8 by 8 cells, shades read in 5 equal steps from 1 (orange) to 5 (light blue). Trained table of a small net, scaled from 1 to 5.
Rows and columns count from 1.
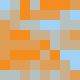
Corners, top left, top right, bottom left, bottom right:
5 2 4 2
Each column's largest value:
5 4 4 4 5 5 5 5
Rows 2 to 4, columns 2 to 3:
3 1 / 3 4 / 1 1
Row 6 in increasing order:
1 1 1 1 2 3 5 5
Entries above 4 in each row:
1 1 2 0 0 2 1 0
